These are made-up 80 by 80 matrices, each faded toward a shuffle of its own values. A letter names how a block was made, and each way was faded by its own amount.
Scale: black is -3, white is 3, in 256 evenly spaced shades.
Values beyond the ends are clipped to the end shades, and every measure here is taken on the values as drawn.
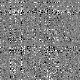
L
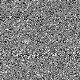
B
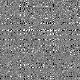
L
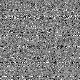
B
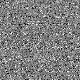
B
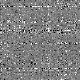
L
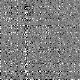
L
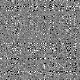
L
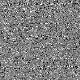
B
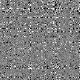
L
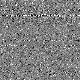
B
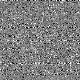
B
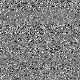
B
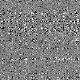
L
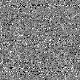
B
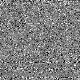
B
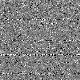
B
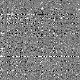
L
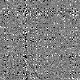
L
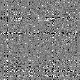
L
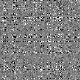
L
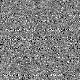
B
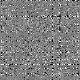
L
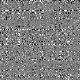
L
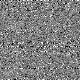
B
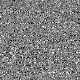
B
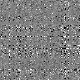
L
